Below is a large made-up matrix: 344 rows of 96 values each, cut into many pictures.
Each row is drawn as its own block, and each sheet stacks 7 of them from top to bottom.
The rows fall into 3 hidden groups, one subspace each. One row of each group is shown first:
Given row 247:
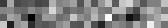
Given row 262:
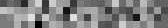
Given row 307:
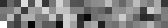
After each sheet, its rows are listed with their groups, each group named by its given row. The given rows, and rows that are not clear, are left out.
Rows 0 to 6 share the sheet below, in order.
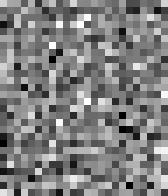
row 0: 307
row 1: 307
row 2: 307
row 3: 307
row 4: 262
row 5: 307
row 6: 307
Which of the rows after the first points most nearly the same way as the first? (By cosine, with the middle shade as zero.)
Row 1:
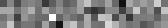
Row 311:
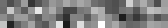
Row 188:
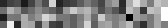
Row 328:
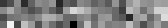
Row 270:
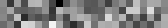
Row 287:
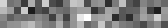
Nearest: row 188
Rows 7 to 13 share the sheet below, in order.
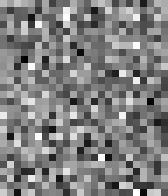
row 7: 262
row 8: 262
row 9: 262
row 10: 247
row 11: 307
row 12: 247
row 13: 262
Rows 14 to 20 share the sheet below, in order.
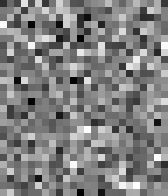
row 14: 307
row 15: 247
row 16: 307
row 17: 247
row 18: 307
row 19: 307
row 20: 262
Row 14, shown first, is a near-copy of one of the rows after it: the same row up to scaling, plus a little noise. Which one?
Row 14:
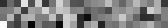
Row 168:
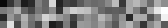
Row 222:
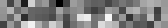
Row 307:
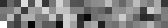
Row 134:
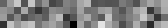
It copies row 307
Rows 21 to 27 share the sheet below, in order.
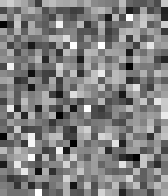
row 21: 307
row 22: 247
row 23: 247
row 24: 307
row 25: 307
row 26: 262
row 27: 262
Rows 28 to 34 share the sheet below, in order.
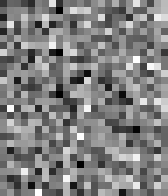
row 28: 307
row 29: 307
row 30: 307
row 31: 307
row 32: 262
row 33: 262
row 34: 262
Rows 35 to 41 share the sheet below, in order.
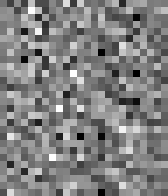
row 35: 262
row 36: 262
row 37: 262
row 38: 262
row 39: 262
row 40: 247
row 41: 262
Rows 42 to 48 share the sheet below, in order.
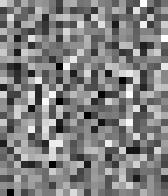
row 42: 247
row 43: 262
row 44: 262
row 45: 247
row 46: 247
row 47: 307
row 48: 307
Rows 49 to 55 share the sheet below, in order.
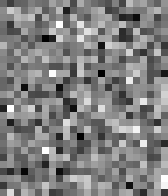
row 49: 262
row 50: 247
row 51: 247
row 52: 307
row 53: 262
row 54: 247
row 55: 307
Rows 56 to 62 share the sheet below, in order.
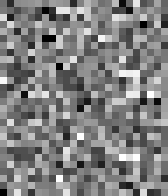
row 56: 247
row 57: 247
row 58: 262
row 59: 307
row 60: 262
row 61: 262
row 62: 262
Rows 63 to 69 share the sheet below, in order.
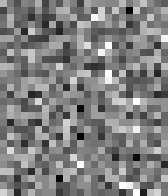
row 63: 247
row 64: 307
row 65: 307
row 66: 262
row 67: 262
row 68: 262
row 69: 262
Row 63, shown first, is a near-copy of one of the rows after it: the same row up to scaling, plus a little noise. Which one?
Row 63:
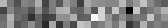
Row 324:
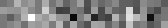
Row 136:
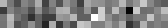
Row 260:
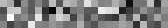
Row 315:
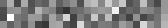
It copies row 136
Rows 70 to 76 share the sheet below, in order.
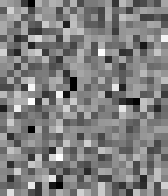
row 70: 262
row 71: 262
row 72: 307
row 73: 262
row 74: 247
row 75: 247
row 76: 247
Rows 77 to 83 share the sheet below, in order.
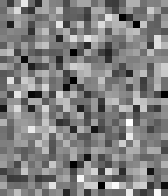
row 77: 262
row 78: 307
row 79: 307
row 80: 262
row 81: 247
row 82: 307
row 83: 247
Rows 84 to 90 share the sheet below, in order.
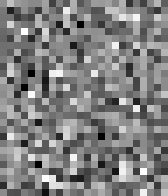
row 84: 262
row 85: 262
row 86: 247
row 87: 262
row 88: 262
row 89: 262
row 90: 247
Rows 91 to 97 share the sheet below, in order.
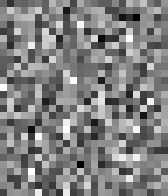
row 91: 262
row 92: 247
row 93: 307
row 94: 247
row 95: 262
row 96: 262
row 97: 262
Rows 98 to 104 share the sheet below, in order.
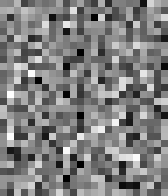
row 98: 247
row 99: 262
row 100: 262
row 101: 247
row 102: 247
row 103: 262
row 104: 262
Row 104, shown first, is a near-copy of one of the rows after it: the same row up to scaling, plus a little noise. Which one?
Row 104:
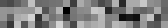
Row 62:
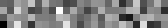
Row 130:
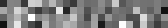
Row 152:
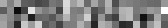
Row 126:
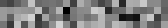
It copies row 126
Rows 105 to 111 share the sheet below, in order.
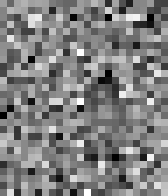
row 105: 247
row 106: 262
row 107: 307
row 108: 247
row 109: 307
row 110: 247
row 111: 307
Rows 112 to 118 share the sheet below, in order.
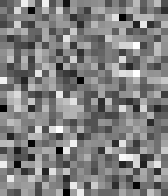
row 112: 262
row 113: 262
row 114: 262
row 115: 262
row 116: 247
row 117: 262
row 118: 262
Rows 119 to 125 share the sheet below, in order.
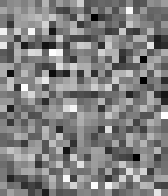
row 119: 247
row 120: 307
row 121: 247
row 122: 307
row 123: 247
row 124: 262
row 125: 247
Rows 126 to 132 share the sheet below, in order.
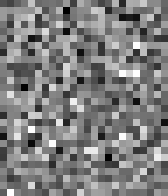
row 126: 262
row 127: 262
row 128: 262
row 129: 262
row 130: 262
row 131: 307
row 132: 247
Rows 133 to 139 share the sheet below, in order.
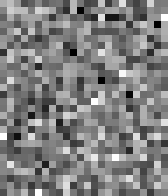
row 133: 247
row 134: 307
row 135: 262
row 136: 247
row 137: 262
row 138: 247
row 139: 262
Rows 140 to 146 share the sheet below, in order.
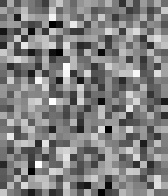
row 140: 307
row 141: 307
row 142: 262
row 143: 247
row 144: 247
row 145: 262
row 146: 307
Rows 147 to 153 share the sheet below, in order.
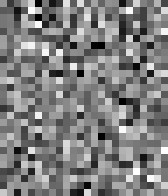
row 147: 262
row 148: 247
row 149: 247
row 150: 262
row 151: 262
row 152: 262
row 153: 307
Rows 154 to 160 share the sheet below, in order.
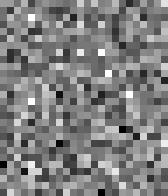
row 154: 247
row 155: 262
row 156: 307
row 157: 247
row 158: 262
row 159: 307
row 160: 262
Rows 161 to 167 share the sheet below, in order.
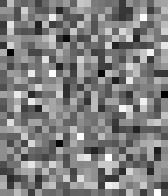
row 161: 307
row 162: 247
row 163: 247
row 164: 262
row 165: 262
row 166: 307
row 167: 247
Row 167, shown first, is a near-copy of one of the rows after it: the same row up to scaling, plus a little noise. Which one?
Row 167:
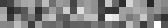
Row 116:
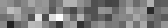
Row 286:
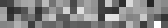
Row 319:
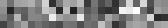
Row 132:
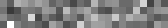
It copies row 286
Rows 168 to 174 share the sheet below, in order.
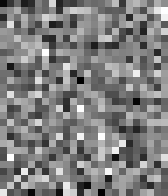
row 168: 307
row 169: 247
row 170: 262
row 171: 262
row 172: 262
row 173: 247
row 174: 307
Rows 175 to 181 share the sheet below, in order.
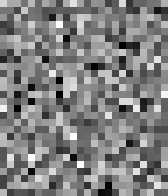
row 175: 307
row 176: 262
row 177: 307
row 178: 262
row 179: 307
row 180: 247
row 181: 307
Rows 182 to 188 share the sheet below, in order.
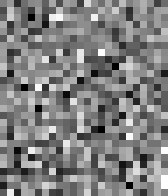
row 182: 247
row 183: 262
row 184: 247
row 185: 262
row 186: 247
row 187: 262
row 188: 307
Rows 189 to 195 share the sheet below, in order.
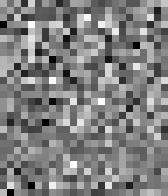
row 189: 307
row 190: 262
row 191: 307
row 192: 247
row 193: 247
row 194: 307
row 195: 247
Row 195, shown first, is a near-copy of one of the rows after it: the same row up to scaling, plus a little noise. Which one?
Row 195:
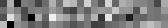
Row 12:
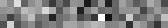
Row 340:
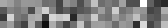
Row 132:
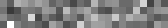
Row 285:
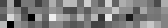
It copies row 285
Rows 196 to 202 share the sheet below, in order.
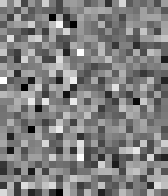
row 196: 307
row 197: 262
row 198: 307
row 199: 262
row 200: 247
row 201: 247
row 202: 307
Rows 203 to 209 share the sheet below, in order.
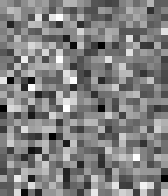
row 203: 247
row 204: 247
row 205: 307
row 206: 262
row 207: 307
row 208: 262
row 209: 262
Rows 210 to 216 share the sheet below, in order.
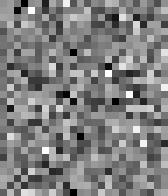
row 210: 262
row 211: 307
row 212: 247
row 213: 247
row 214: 262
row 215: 247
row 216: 307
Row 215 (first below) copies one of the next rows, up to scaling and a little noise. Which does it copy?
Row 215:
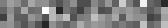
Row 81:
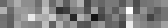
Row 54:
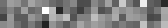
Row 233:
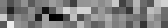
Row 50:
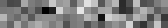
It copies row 54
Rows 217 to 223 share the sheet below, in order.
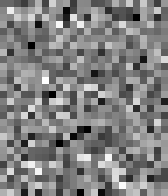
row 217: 262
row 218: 247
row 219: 247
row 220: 247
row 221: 307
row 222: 307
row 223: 262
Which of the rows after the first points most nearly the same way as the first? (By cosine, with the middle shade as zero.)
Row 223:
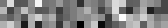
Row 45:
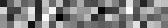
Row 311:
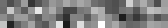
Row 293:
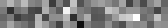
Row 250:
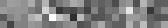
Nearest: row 293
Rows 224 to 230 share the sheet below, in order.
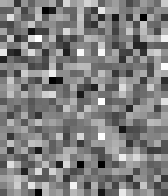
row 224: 247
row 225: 262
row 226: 307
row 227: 247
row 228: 262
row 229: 262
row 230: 262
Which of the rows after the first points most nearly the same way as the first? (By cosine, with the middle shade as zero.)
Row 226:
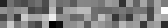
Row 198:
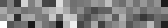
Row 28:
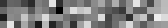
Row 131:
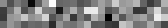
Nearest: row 28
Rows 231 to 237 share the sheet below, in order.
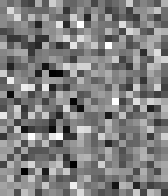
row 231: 262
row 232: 247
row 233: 247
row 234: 262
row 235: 307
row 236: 307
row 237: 262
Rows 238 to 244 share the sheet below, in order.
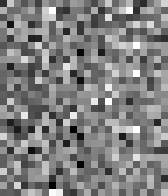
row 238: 247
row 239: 262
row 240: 262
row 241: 247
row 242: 262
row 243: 262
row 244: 307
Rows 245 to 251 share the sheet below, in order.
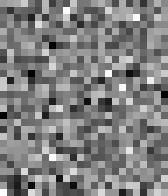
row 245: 262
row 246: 247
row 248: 307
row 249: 307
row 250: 247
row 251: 262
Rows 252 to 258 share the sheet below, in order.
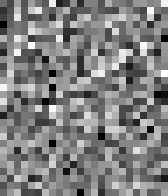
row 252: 307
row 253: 262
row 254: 247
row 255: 307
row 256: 247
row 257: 307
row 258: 262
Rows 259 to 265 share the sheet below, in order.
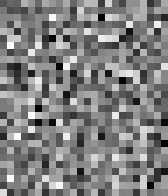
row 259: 247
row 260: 247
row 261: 262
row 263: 262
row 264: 247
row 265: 247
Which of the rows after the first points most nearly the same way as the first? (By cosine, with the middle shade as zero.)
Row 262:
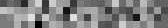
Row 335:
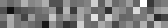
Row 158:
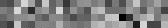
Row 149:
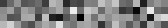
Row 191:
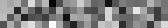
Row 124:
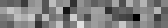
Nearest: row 124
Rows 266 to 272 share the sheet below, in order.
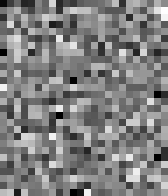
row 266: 307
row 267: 262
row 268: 307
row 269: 307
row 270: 307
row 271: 307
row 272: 307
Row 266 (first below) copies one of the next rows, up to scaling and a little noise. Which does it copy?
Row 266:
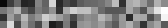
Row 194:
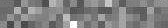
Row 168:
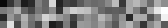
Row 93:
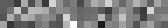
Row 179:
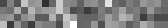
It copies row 168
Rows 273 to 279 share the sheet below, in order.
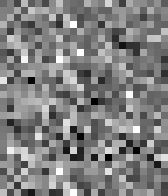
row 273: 307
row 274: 262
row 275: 307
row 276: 247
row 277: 262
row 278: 247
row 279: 307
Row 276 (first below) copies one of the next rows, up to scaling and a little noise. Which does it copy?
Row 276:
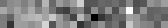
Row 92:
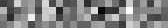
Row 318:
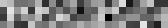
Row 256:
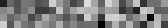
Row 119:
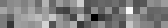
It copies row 119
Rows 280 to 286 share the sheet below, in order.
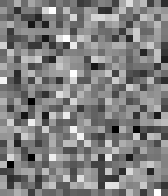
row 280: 247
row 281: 247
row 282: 307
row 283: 247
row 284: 262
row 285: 247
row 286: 247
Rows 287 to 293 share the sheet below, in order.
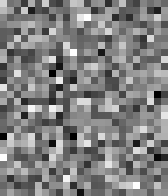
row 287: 307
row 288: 307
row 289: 307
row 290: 307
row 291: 307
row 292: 307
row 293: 262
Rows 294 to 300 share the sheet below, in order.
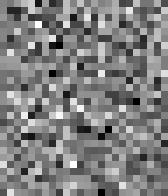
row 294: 262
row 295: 247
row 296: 247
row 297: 262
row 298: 307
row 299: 307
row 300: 262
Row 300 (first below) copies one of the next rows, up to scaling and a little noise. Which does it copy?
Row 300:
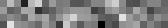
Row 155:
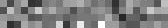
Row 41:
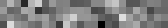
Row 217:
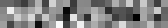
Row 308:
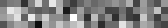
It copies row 41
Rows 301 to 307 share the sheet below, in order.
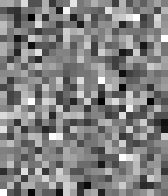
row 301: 262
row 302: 262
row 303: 262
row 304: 247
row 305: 307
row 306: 262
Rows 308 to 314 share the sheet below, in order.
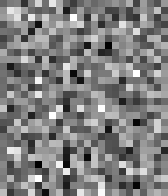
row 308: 262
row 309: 307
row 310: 262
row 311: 262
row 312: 307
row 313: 262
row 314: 262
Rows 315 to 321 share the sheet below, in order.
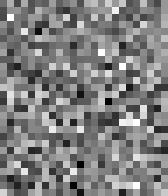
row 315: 247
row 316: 262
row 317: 247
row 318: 247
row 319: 247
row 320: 262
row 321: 262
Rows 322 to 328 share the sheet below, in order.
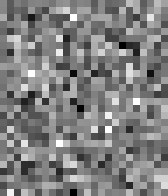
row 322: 247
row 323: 262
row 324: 247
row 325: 262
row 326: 247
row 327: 307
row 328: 307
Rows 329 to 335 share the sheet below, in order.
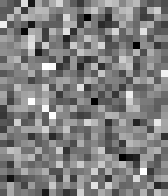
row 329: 307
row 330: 262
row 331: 247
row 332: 247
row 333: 307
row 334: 262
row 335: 247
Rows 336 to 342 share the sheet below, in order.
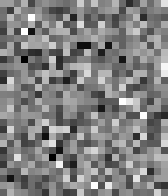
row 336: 247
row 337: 307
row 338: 307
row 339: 262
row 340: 247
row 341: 307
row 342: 247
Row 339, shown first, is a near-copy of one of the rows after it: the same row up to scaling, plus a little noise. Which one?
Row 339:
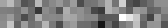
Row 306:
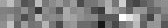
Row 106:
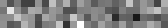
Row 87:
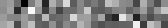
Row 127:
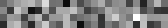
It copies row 306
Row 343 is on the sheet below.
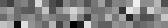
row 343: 307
